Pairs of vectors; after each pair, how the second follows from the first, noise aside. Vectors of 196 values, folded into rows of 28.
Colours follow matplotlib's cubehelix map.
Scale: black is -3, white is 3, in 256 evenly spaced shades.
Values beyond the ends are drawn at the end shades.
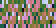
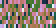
negated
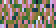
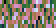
negated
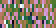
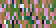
copied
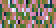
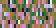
negated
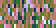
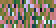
copied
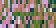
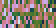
copied
